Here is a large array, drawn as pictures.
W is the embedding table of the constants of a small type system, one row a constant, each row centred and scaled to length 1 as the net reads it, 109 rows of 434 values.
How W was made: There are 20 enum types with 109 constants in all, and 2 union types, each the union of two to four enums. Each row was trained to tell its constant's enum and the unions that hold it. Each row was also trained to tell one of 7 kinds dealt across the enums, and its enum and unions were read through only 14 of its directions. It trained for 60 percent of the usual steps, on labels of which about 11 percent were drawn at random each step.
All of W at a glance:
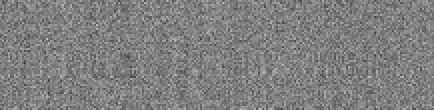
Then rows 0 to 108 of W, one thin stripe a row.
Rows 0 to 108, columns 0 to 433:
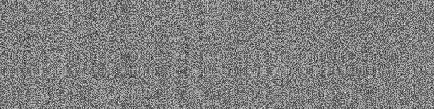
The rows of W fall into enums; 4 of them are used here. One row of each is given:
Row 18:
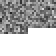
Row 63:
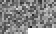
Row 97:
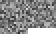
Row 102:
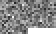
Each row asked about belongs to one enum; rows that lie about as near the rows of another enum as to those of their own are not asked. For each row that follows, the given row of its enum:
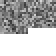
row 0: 18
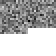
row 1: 63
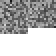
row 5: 18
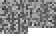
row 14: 18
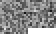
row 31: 18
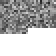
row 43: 63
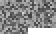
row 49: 18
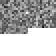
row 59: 63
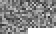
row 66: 97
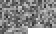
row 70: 63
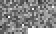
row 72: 63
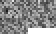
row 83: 97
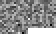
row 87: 102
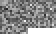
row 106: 97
